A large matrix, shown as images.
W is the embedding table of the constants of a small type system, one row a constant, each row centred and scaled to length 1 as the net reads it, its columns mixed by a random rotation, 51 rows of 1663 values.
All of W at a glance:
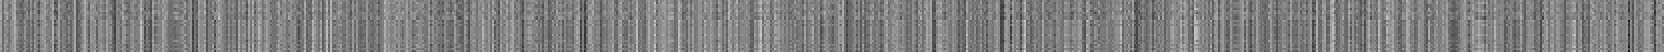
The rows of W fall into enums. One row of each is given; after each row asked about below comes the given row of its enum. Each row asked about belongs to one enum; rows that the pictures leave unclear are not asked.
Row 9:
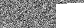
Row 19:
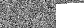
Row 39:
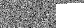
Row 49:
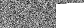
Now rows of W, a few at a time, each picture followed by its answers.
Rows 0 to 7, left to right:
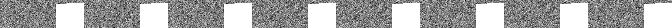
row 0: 49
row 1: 39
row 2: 49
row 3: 9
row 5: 19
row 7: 19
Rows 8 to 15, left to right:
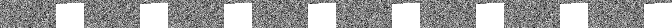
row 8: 39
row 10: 9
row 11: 49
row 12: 19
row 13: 49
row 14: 39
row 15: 49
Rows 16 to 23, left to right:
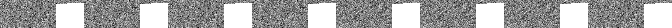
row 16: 39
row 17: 19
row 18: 39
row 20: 9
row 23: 39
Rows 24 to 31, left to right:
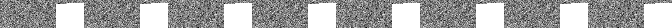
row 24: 49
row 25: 9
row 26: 39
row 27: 9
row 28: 39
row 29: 9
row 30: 9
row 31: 39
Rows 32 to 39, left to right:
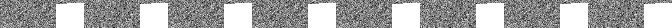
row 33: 39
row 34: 9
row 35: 9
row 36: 9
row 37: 39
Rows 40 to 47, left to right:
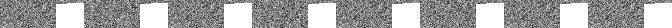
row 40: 9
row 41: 19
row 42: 9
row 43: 39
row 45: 49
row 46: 9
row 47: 9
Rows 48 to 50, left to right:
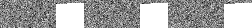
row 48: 39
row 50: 9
